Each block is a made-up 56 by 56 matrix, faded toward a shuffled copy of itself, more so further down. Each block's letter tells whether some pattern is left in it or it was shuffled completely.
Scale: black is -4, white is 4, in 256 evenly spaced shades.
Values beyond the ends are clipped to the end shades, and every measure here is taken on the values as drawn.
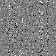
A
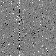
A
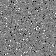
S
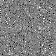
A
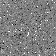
S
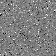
S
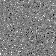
S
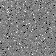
S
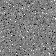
S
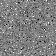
S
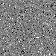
S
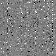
A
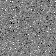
S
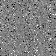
A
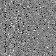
A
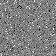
S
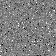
S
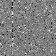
A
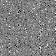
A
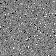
S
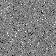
S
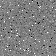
S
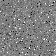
S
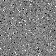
S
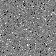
S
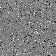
S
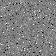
S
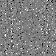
A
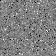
S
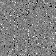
A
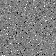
S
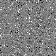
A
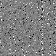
A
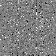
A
